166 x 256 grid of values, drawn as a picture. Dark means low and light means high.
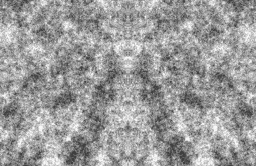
The field is mottled with small blotches. There is no overall slope. No row or column stands out. No seam splits the table. It is mirror symmetric from left to right. On average the colour sits 60% of the way up the scale.
